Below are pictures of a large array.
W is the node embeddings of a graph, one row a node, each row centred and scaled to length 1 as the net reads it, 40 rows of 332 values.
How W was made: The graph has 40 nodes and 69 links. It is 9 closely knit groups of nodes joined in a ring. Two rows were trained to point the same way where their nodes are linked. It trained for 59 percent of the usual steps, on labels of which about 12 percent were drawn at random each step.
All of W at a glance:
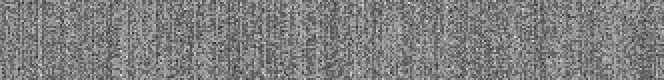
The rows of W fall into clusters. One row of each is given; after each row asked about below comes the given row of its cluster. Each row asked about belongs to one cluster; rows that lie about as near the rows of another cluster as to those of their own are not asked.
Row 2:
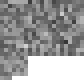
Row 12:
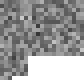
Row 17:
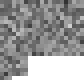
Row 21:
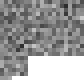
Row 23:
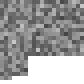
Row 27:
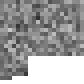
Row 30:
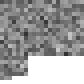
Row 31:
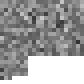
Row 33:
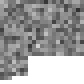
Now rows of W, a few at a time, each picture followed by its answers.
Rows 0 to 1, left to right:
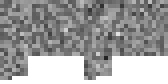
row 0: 12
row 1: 23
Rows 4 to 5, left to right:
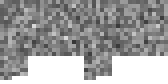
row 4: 23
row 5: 27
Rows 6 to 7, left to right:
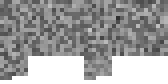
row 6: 17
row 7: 2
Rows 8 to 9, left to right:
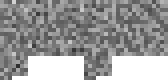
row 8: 31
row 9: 12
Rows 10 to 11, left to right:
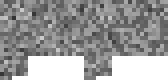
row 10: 31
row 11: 27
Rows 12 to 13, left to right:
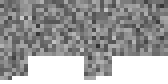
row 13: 2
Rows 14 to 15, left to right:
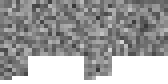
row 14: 12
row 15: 2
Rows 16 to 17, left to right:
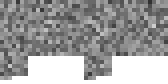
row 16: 23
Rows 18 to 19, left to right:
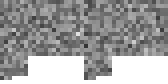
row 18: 27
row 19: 17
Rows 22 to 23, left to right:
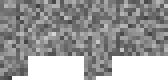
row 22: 30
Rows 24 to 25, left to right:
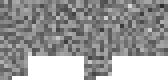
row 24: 12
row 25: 30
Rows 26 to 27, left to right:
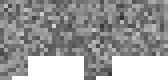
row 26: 2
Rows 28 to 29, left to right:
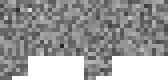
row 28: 30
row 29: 31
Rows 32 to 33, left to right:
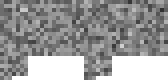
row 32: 17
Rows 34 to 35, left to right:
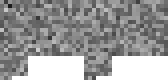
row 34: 21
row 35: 31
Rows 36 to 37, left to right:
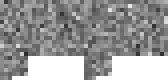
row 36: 31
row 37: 33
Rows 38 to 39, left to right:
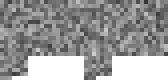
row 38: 23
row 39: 17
